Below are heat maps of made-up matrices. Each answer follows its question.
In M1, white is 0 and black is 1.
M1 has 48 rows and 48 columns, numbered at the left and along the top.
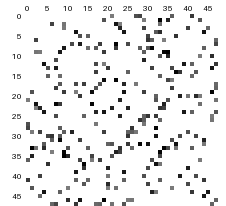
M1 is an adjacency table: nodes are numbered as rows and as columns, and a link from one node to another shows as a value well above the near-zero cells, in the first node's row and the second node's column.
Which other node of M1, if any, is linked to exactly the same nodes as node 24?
node 12
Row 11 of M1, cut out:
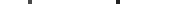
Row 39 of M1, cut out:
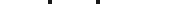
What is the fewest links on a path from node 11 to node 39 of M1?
4
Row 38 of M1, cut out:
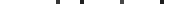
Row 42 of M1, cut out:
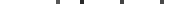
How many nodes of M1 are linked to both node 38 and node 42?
4
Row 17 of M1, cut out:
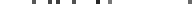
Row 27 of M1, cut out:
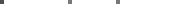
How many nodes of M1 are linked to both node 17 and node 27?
0
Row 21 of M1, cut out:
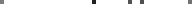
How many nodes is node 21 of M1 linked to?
5
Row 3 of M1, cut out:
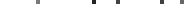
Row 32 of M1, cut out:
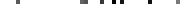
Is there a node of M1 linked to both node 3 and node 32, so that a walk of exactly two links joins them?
no
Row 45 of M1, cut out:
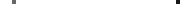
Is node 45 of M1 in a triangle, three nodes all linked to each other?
no
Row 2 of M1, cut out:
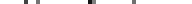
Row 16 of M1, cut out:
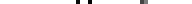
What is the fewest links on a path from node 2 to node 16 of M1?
2
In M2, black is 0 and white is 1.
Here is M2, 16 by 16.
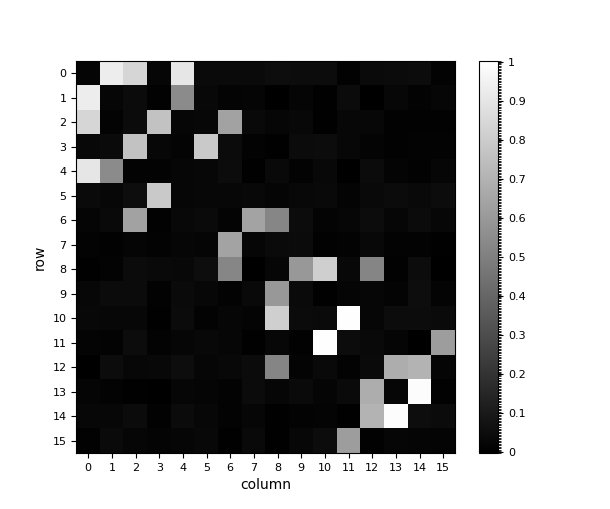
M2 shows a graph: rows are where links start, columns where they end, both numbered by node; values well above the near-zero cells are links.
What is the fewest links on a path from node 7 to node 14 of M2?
4
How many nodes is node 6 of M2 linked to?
3
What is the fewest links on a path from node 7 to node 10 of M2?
3
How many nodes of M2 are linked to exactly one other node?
4
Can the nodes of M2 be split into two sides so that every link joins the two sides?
no
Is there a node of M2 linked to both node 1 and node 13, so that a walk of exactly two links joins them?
no
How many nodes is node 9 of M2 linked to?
1
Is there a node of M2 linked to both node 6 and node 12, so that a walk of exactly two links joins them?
yes
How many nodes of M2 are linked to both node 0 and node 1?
1
